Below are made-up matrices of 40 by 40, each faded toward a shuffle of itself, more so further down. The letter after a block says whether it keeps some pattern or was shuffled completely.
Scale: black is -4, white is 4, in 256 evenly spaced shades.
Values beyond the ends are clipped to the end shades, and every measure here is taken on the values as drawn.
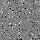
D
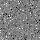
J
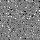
D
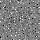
D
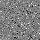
J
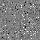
D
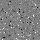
J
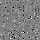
D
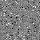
D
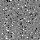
D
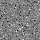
J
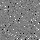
J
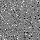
D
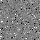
J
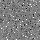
J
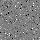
J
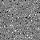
D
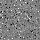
D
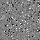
D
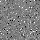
D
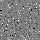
J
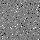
J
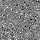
J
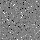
J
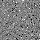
D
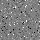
J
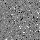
J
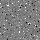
J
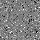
D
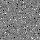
D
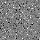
D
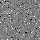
J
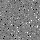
J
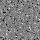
J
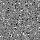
J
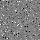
J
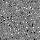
J
